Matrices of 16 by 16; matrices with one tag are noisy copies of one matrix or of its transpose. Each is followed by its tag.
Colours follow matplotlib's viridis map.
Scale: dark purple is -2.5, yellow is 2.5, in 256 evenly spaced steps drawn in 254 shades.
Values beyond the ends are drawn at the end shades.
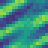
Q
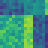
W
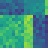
W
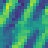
Q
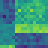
W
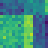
W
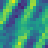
Q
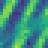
Q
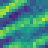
Q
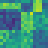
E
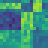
E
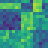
E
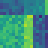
W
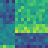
W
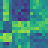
E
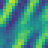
Q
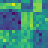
E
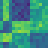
E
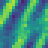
Q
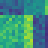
W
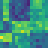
E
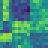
E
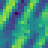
Q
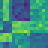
E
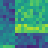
W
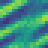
Q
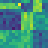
E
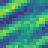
Q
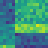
W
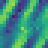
Q
